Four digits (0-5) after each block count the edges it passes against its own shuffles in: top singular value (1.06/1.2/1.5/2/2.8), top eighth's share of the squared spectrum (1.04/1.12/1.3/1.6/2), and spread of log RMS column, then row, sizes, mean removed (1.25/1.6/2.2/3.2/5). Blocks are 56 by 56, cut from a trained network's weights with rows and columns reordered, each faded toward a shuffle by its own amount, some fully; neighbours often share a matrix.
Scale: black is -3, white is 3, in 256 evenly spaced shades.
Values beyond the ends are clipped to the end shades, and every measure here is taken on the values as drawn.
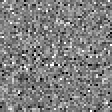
2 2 0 1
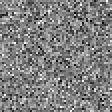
0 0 0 0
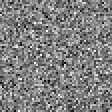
1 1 0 0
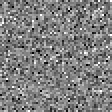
0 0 0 0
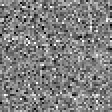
2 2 1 1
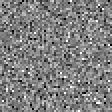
0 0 0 0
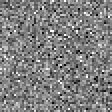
1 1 1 0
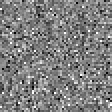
2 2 0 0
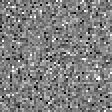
1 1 0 0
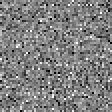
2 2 0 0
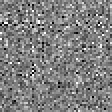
3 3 1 2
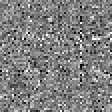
3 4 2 2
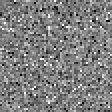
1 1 0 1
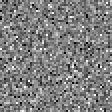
0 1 0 0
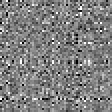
3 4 3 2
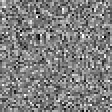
3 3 0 1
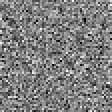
2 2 0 0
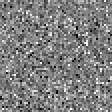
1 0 0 0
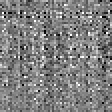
3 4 1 3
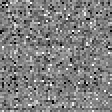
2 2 1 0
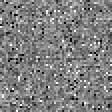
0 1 1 0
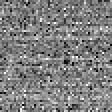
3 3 2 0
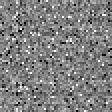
1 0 1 0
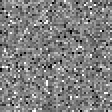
1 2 0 1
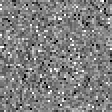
0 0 0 0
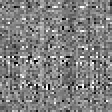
3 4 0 3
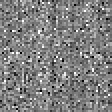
2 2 0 2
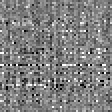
3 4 0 3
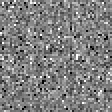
1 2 0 1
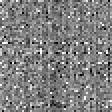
3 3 0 2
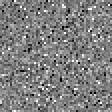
0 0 0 0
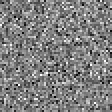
0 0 0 0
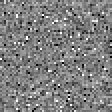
0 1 0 0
